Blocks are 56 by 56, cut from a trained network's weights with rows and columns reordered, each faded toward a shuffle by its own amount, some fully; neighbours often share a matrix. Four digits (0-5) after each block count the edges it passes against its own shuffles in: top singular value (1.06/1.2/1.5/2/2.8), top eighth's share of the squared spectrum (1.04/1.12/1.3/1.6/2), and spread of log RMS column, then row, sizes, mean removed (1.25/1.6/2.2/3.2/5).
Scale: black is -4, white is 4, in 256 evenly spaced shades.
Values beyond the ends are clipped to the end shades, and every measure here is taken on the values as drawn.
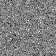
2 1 0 0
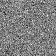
1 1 0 0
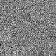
3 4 1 0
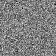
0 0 0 0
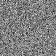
0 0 0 0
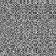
4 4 2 1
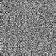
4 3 1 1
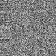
3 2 0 0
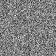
2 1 0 0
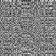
4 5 2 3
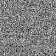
2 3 1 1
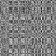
5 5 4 3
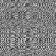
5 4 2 3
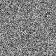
1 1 0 0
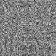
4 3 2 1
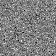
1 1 0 0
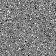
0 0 0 0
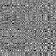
4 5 2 3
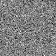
2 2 1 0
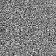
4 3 0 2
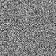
3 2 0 2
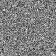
3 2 0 0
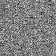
1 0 0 0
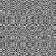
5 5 3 3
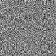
4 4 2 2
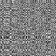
4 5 3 2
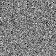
2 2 0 0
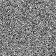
0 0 0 0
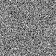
2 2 0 0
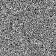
1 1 0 0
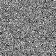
1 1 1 0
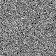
0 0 0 0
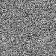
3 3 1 0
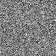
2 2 0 0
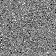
0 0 0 0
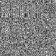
3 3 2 1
